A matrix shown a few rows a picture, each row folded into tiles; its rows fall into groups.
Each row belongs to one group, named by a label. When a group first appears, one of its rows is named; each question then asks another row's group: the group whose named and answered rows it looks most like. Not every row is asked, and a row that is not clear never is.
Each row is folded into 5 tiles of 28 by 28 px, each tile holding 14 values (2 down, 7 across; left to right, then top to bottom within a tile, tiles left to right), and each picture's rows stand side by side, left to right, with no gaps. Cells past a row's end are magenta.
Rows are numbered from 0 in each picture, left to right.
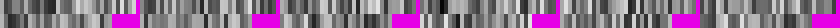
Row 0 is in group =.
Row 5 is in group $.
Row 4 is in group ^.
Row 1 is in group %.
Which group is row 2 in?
$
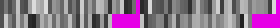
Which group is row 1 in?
=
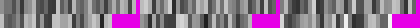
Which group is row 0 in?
=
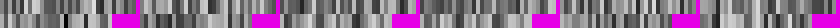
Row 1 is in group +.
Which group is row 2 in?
=
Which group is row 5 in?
^
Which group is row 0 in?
%
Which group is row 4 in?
%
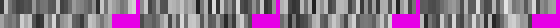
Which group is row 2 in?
^
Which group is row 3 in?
=
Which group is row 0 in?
=
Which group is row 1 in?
$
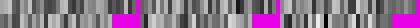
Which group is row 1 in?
%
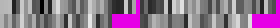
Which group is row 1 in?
%
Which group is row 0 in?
^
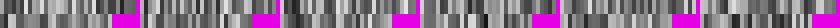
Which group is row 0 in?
%
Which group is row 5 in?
$
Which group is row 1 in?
%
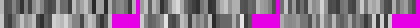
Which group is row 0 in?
=
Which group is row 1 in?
$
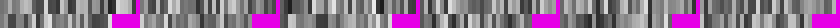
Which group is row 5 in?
=
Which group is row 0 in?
+
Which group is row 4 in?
+
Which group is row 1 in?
$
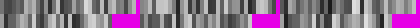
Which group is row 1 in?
+
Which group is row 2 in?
=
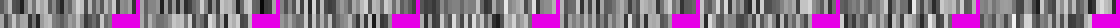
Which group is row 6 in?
=
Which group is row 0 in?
$
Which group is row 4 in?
%
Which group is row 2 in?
%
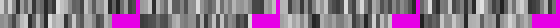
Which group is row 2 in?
$
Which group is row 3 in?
^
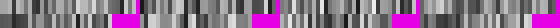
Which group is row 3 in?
+
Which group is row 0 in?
^
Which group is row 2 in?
%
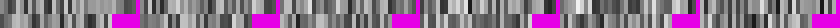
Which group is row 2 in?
^
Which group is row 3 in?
$
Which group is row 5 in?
%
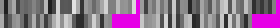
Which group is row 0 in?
=
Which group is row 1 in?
%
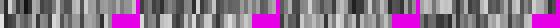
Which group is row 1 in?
=
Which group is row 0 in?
=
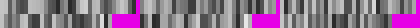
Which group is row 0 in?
$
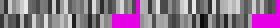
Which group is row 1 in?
$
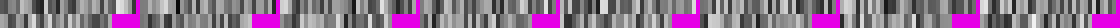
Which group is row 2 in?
^
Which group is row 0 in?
+
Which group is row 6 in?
^
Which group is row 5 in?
%
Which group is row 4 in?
=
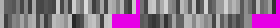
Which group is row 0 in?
=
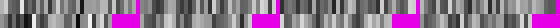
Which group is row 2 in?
=
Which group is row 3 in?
$
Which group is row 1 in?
=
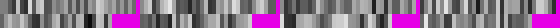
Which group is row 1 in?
+
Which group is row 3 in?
+
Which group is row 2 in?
=
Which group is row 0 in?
$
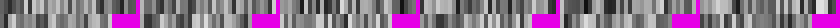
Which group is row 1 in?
=
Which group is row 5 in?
+
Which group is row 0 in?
%
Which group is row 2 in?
%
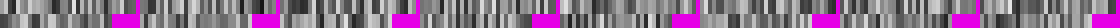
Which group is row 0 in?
$
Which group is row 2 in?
=
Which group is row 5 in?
$
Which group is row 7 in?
+
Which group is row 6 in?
$
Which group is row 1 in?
%
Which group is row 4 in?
^
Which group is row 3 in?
%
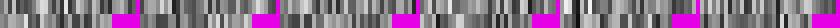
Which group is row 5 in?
%
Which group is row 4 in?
^
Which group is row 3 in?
^
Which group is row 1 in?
+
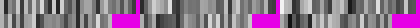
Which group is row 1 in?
+
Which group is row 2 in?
^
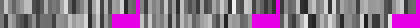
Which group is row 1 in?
%
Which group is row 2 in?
$
